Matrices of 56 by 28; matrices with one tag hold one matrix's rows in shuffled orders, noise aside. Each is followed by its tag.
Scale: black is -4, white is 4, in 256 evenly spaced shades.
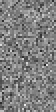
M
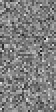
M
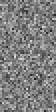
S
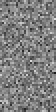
S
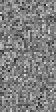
M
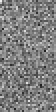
M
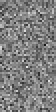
M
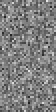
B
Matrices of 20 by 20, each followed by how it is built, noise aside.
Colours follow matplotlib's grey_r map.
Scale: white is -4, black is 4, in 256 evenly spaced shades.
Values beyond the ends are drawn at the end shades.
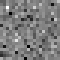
noise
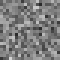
noise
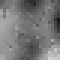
smooth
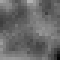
smooth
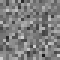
noise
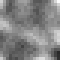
smooth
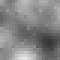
smooth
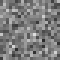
noise
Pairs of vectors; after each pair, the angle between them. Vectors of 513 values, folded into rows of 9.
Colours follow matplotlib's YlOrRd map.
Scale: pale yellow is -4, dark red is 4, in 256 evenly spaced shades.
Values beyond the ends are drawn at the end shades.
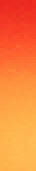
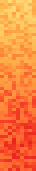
nearly opposite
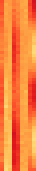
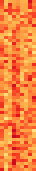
partly aligned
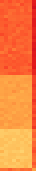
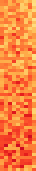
partly opposed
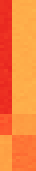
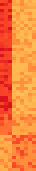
nearly parallel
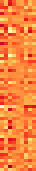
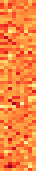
partly aligned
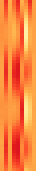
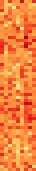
partly opposed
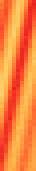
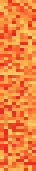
orthogonal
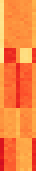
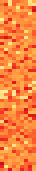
orthogonal
